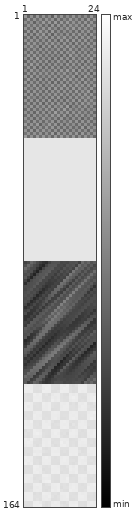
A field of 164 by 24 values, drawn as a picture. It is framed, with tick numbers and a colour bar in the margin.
It is made of 4 by 1 panels. Panel 1,1: middling, checkered. Panel 2,1: very high, flat. Panel 3,1: low, slanting up to the right. Panel 4,1: very high, checkered, faint in contrast.
